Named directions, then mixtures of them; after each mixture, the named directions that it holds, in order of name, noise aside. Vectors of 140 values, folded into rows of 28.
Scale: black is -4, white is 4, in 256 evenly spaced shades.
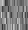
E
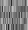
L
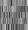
L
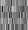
E, L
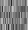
L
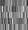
E, L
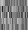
E, L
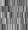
E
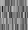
E, L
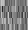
E, L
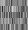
E, L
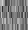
E, L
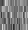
E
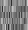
L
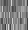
L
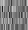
E, L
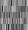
L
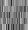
E, L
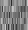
L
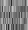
L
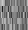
E, L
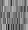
E, L
